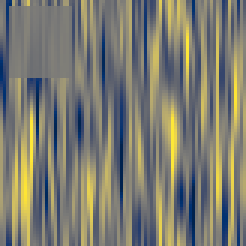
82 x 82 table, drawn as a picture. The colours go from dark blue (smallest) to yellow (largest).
Streaks run downward. There is no overall slope. An odd patch, calmer than its surroundings, sits in the top left. The top left is the calmest part.
